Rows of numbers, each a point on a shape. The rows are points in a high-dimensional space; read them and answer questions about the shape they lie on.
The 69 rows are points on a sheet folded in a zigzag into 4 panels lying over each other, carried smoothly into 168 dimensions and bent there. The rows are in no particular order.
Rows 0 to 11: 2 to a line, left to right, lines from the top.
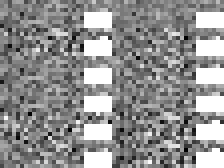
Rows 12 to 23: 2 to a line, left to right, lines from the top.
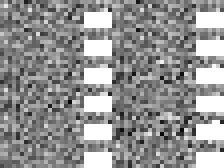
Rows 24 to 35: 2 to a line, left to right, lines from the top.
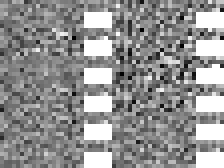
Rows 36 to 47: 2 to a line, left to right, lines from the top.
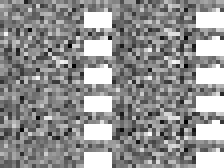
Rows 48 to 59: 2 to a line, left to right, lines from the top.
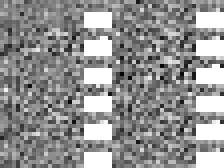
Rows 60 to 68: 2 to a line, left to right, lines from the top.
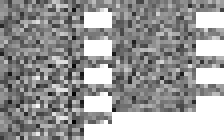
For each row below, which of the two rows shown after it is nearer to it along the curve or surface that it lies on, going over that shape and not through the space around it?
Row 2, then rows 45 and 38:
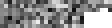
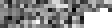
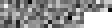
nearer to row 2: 45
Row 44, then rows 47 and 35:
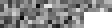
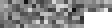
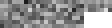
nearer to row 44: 35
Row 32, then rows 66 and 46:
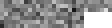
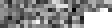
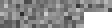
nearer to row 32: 66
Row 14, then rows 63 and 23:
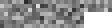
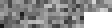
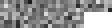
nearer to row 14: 63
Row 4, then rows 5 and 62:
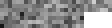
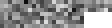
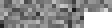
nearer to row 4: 62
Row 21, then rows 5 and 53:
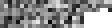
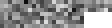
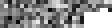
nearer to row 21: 53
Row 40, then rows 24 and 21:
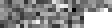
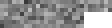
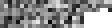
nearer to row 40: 21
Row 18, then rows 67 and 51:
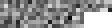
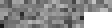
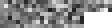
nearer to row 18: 67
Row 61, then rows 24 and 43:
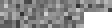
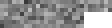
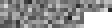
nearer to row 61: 43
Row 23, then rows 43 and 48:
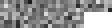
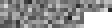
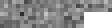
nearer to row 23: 48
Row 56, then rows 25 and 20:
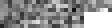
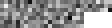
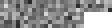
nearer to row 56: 25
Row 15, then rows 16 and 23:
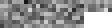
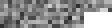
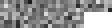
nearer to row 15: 16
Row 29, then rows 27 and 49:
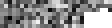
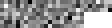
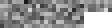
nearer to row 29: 49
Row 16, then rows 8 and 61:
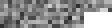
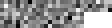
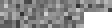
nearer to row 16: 8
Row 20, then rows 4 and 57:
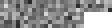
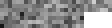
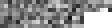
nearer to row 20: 4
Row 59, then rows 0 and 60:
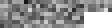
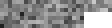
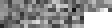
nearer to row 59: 60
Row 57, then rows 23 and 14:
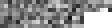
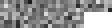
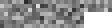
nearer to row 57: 14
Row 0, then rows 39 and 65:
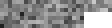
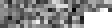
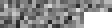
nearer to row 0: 65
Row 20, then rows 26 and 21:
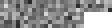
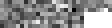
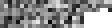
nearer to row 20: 21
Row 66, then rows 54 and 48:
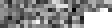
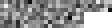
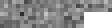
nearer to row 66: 54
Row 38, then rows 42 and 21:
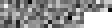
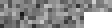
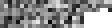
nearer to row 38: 42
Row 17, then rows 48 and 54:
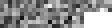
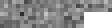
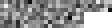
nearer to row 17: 54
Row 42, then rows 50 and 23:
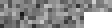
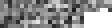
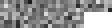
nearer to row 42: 23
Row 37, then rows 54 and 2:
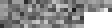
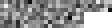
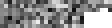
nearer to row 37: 2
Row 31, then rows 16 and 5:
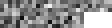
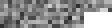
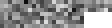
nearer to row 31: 16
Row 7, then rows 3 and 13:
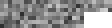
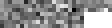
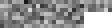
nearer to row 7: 13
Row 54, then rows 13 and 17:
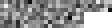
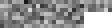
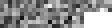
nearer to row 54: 17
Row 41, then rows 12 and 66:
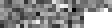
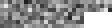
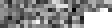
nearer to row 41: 66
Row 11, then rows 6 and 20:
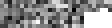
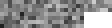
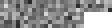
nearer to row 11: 6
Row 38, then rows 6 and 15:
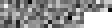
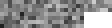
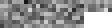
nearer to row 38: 6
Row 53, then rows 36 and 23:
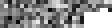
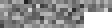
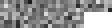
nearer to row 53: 36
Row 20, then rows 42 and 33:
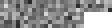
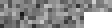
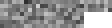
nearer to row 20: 42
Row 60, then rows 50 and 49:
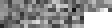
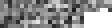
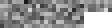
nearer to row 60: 50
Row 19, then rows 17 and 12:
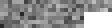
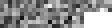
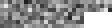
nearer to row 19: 17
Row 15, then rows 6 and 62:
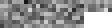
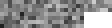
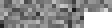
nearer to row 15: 62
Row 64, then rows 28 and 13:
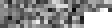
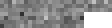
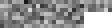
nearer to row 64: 13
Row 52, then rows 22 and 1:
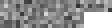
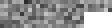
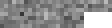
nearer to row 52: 1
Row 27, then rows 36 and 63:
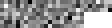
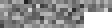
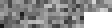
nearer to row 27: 63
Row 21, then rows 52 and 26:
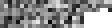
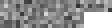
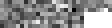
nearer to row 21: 26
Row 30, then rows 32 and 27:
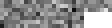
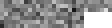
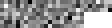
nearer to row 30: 32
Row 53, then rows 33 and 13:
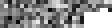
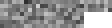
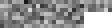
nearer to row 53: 13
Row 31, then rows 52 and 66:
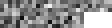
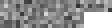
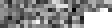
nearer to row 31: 52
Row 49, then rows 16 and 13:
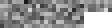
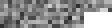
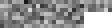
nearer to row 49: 13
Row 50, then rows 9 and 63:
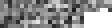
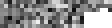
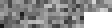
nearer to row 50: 9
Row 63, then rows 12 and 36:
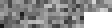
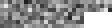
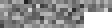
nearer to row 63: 36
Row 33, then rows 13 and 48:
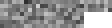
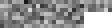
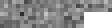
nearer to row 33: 13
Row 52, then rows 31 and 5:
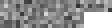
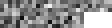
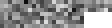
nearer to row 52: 31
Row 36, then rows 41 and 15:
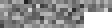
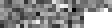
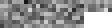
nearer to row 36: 15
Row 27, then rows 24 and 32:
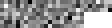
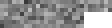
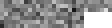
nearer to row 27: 24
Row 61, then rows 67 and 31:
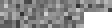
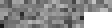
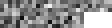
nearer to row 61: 31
